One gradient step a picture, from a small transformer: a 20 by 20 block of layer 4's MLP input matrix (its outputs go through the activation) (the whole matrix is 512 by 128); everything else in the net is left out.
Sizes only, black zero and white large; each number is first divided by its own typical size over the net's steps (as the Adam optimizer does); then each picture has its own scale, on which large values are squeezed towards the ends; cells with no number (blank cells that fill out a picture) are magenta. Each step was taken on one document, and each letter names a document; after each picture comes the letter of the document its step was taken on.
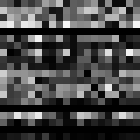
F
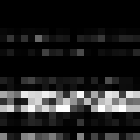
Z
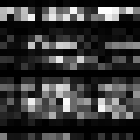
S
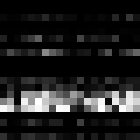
Z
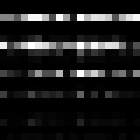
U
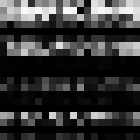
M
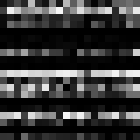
M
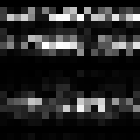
S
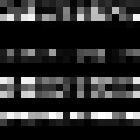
M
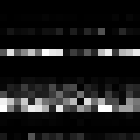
Z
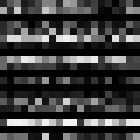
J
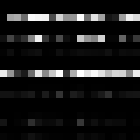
U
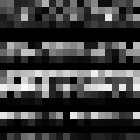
M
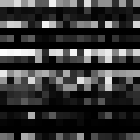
F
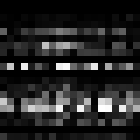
Z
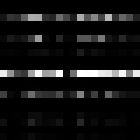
U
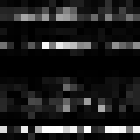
S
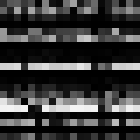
J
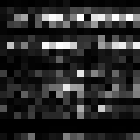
S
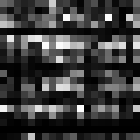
S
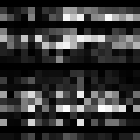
S
